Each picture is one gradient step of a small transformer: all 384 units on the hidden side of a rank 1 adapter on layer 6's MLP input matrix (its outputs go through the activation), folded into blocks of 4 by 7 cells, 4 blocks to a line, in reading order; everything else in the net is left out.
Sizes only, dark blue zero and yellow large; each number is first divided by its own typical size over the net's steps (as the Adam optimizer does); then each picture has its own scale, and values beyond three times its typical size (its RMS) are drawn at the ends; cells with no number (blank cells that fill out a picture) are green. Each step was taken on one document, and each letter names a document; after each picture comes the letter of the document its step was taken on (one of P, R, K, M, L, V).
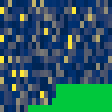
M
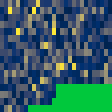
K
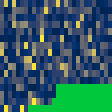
K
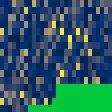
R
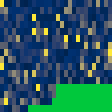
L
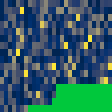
K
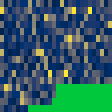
R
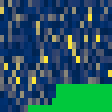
M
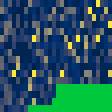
M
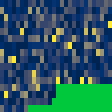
M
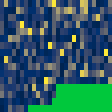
K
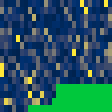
L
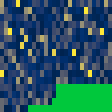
L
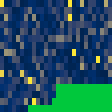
L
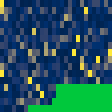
L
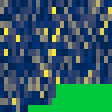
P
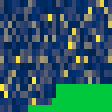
M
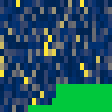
L
